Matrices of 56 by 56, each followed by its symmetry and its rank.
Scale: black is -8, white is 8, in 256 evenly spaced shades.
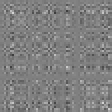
symmetric, rank three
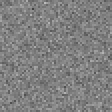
neither, full rank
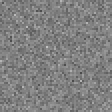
symmetric, full rank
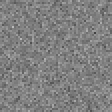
neither, full rank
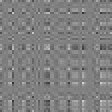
symmetric, rank two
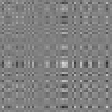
symmetric, rank two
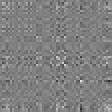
symmetric, rank three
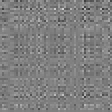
neither, rank three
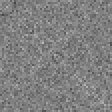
symmetric, full rank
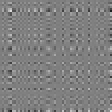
symmetric, rank two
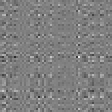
neither, rank three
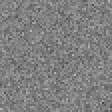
symmetric, full rank
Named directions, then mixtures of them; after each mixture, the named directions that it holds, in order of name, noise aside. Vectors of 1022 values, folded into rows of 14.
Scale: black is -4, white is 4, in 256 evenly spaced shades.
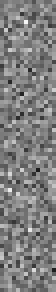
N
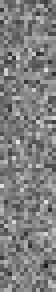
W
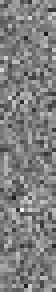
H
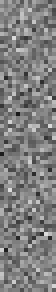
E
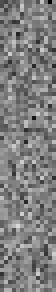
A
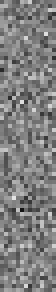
H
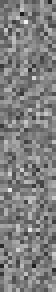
A, N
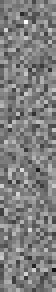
E, N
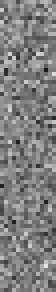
W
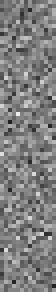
E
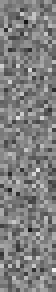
N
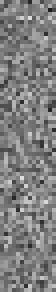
H, W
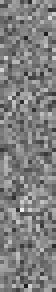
H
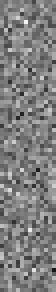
N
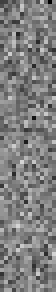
A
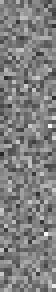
E, W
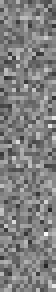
E, W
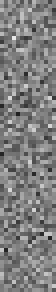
E
